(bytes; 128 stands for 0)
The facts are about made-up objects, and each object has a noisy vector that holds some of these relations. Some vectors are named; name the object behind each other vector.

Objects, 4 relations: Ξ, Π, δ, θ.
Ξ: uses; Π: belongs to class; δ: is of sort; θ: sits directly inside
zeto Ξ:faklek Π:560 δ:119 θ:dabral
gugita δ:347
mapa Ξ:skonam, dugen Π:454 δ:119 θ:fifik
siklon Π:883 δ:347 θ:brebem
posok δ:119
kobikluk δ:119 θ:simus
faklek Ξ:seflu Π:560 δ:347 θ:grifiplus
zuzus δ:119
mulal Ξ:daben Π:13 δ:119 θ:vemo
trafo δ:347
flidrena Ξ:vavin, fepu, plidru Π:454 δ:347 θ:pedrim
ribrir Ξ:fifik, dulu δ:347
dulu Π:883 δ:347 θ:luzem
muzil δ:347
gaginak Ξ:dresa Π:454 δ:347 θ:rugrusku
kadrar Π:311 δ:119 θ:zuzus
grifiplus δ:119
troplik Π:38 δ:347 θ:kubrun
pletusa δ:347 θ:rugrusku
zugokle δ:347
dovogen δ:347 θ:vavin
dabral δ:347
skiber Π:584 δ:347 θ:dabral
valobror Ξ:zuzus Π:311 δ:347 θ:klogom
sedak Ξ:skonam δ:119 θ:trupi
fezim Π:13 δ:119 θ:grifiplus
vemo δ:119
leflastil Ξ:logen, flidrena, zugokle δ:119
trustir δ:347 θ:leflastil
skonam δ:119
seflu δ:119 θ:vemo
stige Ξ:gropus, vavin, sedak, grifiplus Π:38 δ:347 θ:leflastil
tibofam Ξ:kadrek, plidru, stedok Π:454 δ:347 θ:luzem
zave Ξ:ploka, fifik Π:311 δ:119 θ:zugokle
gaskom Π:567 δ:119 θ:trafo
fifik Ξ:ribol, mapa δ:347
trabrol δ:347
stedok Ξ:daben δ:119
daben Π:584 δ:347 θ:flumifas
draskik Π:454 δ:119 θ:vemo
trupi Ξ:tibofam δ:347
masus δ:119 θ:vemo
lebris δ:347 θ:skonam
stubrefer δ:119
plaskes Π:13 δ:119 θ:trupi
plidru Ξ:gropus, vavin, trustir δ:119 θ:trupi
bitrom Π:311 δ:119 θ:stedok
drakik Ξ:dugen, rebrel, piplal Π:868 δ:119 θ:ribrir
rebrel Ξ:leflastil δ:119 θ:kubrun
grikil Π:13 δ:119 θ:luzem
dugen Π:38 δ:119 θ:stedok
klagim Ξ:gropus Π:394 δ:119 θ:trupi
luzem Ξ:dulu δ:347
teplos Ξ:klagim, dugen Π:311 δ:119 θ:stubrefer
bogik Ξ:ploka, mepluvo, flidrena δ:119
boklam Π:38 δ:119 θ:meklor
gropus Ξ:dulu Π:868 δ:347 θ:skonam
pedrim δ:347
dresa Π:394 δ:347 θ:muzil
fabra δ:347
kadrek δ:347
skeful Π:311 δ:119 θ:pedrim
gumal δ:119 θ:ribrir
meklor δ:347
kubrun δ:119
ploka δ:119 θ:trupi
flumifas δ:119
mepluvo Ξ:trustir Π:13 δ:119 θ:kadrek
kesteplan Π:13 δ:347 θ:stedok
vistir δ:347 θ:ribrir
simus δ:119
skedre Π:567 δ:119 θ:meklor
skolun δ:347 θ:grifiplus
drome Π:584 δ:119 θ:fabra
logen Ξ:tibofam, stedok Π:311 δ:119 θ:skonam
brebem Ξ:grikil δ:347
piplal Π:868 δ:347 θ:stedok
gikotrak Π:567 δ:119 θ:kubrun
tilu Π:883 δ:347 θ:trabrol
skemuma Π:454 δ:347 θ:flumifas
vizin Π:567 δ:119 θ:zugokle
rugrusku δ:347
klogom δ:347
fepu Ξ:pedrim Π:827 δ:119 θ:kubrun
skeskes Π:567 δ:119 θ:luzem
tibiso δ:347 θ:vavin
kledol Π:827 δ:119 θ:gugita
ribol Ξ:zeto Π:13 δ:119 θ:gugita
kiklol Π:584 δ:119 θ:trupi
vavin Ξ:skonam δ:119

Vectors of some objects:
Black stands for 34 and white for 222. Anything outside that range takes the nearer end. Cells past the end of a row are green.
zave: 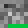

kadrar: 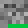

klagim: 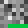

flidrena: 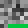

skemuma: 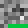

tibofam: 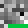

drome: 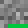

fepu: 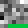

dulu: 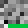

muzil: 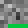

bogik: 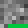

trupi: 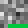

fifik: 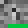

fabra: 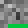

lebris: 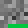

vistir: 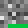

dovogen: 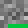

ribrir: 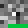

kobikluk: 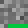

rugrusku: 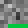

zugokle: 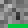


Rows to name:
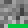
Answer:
dresa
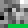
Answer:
gikotrak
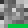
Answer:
kledol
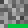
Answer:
gumal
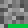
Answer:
vavin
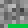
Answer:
daben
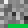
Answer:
kiklol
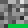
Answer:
rebrel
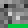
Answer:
ribol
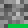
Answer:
zeto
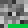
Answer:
piplal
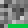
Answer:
valobror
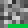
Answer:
stedok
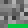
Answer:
skolun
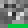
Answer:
fezim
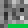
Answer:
faklek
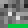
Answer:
mepluvo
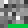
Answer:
plaskes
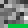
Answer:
luzem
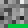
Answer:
kubrun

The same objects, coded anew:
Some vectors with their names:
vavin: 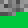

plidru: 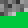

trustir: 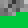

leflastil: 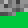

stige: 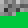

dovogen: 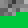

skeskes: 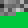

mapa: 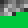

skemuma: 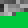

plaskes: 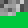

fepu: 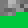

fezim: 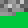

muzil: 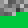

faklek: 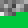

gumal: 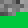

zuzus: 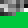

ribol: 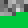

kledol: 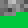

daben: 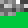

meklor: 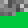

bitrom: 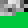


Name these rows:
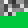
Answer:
brebem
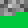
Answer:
mulal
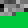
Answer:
tibofam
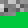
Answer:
dugen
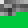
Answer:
dulu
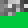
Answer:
drome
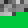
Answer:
gropus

